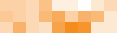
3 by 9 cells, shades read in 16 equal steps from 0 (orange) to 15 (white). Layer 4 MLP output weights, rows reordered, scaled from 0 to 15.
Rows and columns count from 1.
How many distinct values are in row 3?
7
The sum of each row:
98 69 64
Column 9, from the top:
10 12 12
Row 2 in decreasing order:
12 10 9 9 8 6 6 5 4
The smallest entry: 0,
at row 3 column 6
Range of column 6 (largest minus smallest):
13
